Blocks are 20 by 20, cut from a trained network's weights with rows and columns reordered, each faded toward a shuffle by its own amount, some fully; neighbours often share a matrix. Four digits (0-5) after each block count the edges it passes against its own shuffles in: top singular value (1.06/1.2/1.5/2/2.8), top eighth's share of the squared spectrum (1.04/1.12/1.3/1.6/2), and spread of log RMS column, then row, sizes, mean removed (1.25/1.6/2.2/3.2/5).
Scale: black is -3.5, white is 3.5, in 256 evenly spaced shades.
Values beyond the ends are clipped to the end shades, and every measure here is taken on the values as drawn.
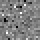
0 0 0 0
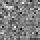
0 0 0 1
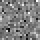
0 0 0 0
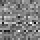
3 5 0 2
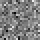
0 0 0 0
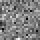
1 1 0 0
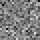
1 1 0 0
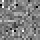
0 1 0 0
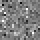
1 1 1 0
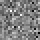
0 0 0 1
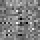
2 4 0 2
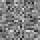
2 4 0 1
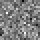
1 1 0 0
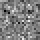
2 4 1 1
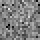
1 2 0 0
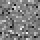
0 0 0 0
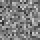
1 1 0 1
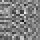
3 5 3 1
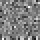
2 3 0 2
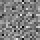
2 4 0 2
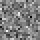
0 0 0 0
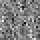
0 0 0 0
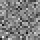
1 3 1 0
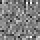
2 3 0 1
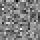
2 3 0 1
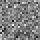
2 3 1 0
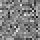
2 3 0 1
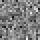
1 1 0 0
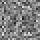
3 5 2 0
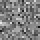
2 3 0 1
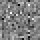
2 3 1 0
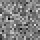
1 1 0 0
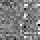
2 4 2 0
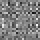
3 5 1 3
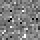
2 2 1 0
